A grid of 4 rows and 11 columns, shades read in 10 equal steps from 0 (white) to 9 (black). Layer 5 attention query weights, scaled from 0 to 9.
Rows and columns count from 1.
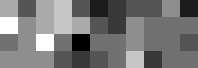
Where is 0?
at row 2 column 1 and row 3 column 3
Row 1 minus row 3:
-2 2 3 -3 -3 3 2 2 1 -1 2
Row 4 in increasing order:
2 4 4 4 5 5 5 6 6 7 7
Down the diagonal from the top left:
3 4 0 6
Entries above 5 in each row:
7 2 2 4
